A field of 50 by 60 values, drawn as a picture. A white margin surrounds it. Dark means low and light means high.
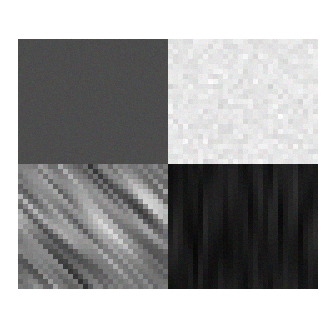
The table splits into 2 rows of 2 panels. Panel 1,1: low, flat. Panel 1,2: very high, fine-grained, faint in contrast. Panel 2,1: middling, slanting down to the right, strong in contrast. Panel 2,2: very low, streaked downward, faint in contrast.
